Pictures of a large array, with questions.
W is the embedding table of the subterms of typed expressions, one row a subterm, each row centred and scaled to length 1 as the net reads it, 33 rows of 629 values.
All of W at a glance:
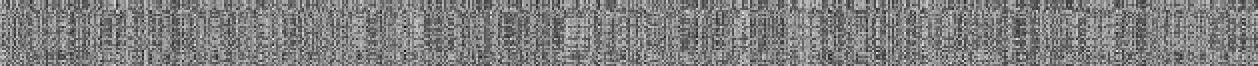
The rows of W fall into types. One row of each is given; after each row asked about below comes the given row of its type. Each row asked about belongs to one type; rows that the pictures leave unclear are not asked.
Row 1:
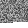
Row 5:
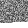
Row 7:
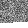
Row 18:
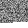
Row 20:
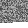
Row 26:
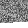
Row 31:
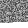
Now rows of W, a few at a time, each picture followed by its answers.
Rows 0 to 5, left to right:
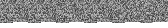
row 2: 26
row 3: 1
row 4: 1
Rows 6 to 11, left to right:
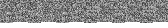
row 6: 31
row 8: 31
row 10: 20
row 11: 20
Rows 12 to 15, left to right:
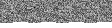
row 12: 5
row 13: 18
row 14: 20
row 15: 20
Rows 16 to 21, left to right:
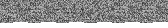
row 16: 26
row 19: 1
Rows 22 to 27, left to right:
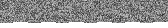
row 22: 7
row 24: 20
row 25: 1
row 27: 26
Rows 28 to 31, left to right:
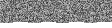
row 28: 31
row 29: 26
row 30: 5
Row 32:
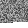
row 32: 1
